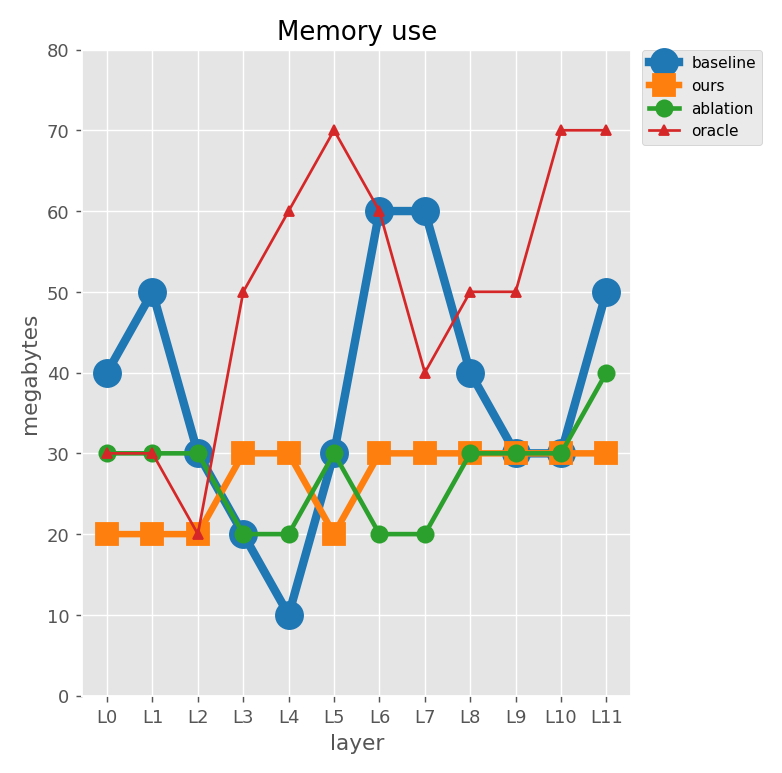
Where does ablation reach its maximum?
L11
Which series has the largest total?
oracle
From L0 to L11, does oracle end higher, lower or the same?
higher
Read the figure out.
Title: Memory use
x-axis: layer, ticks L0 L1 L2 L3 L4 L5 L6 L7 L8 L9 L10 L11
y-axis: megabytes, ticks 0 10 20 30 40 50 60 70 80
Legend: baseline, ours, ablation, oracle
Values:
baseline: 40 50 30 20 10 30 60 60 40 30 30 50
ours: 20 20 20 30 30 20 30 30 30 30 30 30
ablation: 30 30 30 20 20 30 20 20 30 30 30 40
oracle: 30 30 20 50 60 70 60 40 50 50 70 70
